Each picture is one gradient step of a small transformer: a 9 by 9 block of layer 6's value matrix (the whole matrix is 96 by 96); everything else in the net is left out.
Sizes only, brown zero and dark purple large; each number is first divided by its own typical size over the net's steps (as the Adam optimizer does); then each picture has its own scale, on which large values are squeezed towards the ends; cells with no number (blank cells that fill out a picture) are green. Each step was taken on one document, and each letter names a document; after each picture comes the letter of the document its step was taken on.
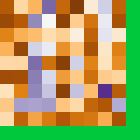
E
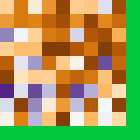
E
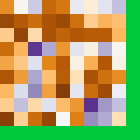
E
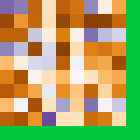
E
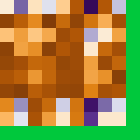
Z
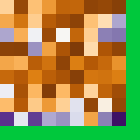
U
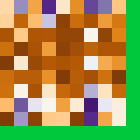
Z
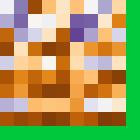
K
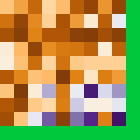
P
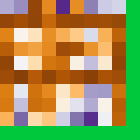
Z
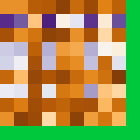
K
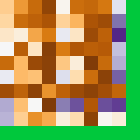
U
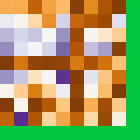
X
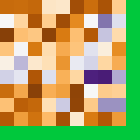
K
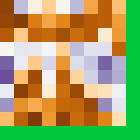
K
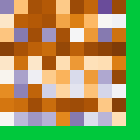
E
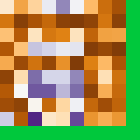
E
